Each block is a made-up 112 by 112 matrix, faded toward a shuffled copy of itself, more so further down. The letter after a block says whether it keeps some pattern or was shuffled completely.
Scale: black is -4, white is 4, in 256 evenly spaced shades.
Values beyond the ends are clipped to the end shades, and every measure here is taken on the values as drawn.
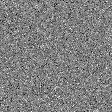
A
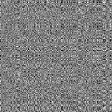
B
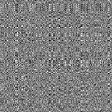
B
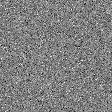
A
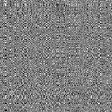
B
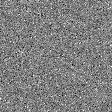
A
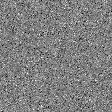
A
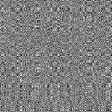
B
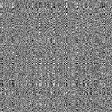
B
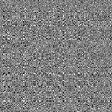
B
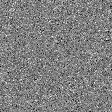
A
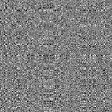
B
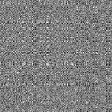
B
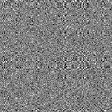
B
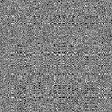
B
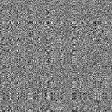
B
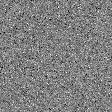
A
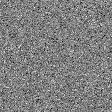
A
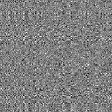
B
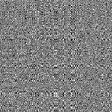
B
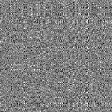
B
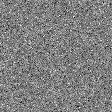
A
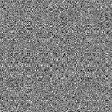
B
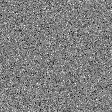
A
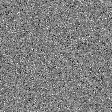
A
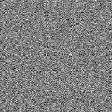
B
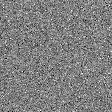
A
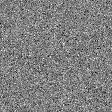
A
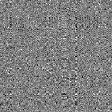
B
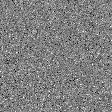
A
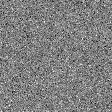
A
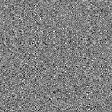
B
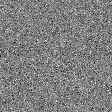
A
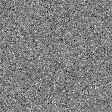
A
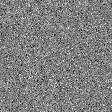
A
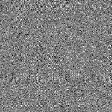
B
